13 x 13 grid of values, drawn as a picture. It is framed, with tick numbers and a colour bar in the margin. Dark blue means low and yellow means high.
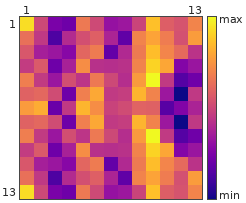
Mirror symmetry: top to bottom. Stripes: upright, repeating 3 times. Odd rows or columns: none. Slope: none.
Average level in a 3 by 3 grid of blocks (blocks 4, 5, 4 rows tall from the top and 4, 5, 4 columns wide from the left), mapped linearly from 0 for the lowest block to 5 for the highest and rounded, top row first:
0 2 5 / 2 4 0 / 0 2 5
